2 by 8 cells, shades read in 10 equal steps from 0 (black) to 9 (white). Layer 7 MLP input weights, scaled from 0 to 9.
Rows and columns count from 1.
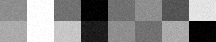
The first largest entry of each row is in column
2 2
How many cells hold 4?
3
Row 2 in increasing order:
0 1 4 5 6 6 7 9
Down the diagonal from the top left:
5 9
